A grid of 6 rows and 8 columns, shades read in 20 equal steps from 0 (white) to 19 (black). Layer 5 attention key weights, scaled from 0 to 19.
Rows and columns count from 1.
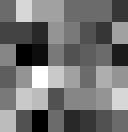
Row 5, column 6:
9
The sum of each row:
76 97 109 56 61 103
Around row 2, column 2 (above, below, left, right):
3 19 14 16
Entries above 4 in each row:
7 8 8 6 6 8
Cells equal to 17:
1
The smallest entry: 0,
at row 4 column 3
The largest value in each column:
14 19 19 13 16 15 15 17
